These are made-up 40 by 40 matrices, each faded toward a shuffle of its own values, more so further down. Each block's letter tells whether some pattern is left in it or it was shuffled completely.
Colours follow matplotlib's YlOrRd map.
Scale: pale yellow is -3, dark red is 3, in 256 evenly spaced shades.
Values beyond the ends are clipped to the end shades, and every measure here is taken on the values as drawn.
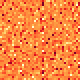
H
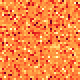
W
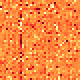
H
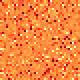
W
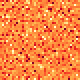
H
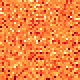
H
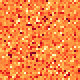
W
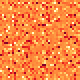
H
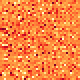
H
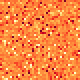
W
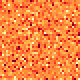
W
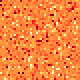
W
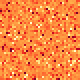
W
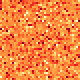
W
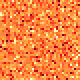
W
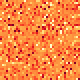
H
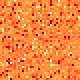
H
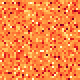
H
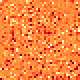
H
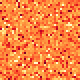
W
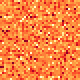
W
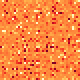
H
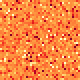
W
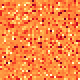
H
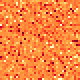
W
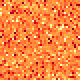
W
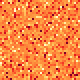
W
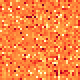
H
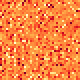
H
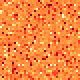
W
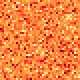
H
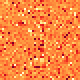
H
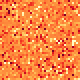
W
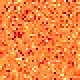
W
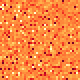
W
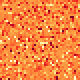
W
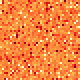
W
